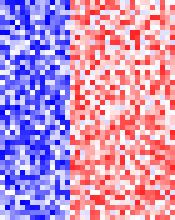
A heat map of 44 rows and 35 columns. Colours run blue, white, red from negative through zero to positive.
On average the colour sits 50% of the way up the scale. The right part is higher, past a seam about 40% of the way across. There are no regular stripes.
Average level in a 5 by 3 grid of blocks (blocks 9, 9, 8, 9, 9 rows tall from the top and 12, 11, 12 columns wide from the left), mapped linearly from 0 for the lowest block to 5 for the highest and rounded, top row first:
045 / 045 / 045 / 045 / 045
